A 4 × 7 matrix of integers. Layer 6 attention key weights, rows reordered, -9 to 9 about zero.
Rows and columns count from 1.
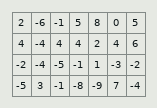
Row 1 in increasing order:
-6 -1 0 2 5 5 8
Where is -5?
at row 3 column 3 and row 4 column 1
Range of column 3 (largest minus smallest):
9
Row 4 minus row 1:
-7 9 0 -13 -17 7 -9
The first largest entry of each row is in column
5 7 5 6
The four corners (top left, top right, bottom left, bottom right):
2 5 -5 -4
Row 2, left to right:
4 -4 4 4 2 4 6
